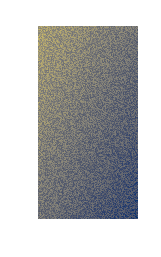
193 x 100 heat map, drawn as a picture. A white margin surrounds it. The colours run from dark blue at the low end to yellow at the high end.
The bottom right is the ninth with the lowest average. The texture is fine-grained noise. There is an overall slope up to the top left. The halves do not mirror each other. No regular stripes run through it. No row or column stands out. The ninth with the highest average is the top left.
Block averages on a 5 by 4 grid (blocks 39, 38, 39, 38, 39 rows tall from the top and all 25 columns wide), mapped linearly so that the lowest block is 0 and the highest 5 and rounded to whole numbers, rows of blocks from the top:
5 4 3 3 | 4 4 3 2 | 4 3 2 1 | 3 2 1 1 | 2 2 1 0
